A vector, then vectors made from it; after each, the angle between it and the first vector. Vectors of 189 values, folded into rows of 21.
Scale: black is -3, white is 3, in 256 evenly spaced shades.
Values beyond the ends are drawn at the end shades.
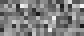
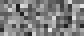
nearly parallel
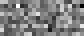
nearly opposite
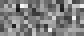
nearly parallel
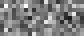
partly aligned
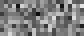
nearly parallel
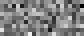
nearly opposite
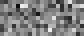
nearly parallel
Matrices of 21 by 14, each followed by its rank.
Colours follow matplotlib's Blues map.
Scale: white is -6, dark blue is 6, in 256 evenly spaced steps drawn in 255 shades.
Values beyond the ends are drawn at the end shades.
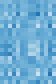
two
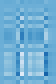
one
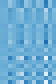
one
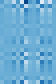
one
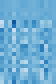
two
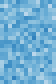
full rank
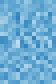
three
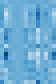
two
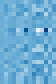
two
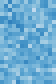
full rank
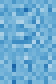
three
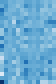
three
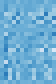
three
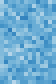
full rank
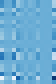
one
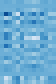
two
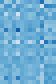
two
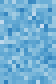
full rank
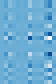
one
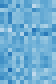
three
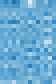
three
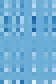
one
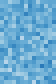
full rank
